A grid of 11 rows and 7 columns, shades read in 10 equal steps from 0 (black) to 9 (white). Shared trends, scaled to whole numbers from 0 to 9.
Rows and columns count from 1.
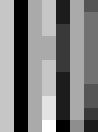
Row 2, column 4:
7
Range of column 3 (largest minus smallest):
0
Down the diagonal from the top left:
7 0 6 6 2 6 4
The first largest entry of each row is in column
1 1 1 1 1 1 1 1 4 4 4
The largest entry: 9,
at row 11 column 4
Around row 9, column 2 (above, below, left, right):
0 0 7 6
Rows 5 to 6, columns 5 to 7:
2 6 4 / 2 6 4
